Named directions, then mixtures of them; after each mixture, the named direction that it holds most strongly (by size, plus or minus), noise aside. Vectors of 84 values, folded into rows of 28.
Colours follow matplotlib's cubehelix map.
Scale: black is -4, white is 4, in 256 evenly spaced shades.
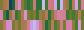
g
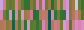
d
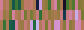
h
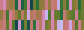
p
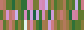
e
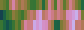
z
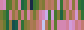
p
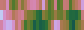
z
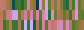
e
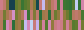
g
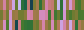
p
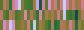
h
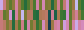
d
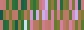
e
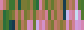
h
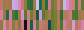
e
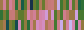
p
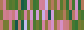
e
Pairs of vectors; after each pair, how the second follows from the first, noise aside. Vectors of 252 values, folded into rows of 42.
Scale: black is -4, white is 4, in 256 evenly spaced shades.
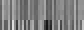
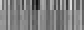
reversed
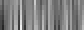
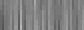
shrunk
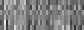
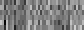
negated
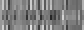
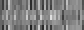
negated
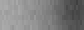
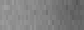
shrunk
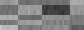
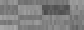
shrunk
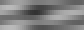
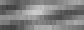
negated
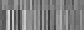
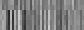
negated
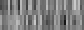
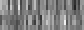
negated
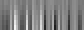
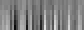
negated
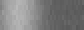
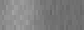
shrunk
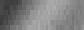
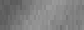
shrunk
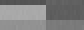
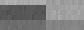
negated
